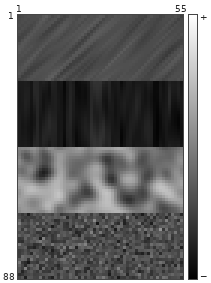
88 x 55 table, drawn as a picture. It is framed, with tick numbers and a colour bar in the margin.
The table splits into 4 rows of 1 panel. Panel 1,1: low, slanting up to the right, faint in contrast. Panel 2,1: very low, streaked downward, faint in contrast. Panel 3,1: middling, blotchy, strong in contrast. Panel 4,1: low, fine-grained.
